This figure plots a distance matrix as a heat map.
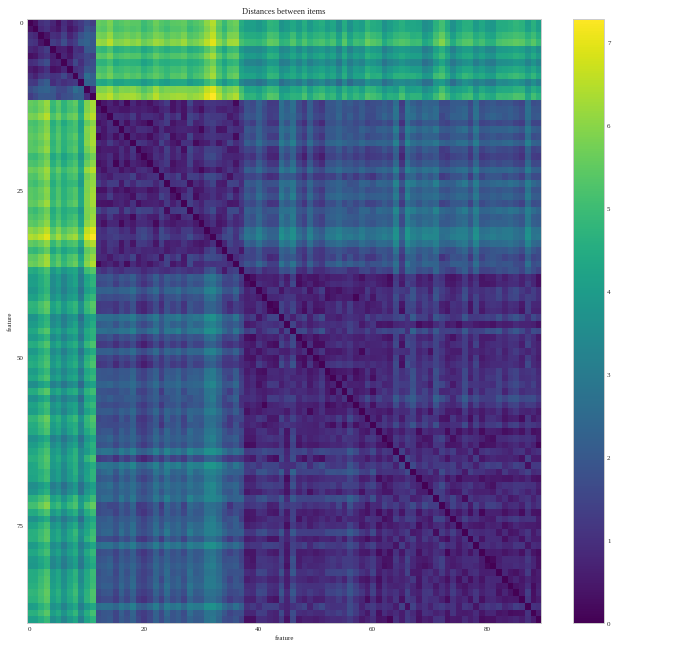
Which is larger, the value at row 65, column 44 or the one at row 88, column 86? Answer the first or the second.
the first
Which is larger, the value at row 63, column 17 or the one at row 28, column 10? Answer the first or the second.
the second
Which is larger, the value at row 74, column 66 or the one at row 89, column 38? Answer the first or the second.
the first
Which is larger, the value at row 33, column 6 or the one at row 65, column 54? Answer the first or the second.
the first
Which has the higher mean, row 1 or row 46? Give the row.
1
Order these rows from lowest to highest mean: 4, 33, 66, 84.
84, 66, 33, 4
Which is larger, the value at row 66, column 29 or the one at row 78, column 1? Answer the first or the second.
the second
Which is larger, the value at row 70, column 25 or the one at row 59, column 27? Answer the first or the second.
the first
